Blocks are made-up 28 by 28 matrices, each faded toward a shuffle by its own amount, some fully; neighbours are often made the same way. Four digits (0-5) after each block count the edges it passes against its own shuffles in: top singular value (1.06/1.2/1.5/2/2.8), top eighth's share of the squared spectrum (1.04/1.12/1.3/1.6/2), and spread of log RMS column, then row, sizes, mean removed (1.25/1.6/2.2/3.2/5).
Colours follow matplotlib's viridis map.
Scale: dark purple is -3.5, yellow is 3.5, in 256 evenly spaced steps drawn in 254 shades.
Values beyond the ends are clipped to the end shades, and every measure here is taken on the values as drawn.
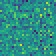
2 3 1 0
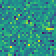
2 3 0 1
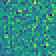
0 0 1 0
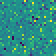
1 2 1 0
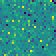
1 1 0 0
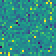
1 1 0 0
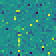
2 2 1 0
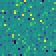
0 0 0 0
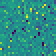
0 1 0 0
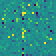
2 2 1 0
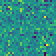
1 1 2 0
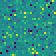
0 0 0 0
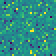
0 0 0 0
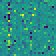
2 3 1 0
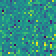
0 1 2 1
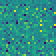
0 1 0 1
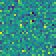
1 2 0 0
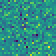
1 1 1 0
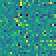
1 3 2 2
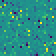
0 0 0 0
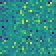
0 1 2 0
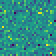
1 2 0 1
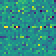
2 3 0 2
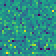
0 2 0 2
